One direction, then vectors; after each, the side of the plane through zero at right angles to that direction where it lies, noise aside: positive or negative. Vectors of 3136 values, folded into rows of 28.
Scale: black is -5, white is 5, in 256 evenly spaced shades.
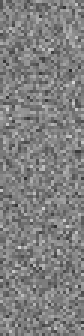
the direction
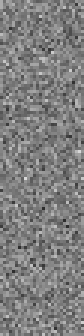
negative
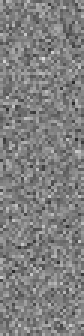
negative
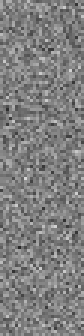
negative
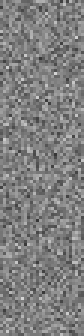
positive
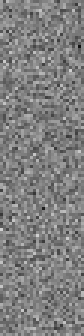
negative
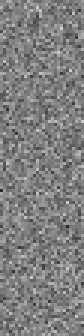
negative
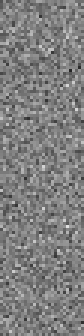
positive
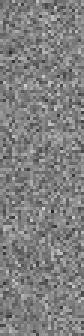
positive
